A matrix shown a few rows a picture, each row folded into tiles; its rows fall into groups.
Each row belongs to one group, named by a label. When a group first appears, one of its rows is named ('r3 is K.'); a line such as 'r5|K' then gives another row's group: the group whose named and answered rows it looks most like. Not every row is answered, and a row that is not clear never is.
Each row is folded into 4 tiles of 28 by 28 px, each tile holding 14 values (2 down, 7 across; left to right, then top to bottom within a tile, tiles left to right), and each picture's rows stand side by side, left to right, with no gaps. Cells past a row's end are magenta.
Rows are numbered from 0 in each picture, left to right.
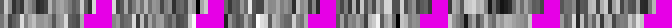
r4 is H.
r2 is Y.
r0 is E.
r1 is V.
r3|Y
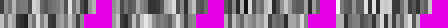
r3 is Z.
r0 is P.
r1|E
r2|Y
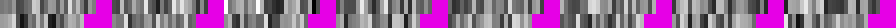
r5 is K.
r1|P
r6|H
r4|Y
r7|H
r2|K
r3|E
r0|P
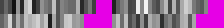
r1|P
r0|Y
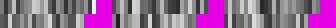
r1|H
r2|E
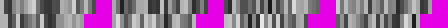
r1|E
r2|P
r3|Z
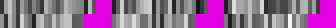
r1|H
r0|H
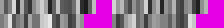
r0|V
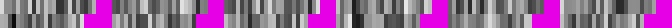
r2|V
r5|Z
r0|Z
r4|Y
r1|P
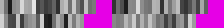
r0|K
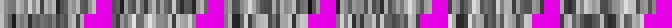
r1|Y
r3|P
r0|Z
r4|E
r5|K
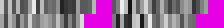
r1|H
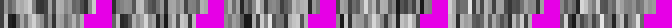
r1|E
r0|E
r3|H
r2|P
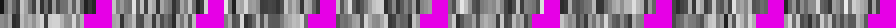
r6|Y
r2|K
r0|H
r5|P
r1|Z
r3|V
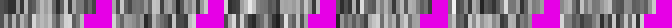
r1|V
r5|Z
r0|Y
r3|Y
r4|E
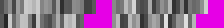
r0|H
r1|Z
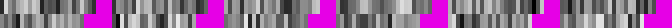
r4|Z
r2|V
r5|E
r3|K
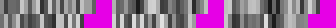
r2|K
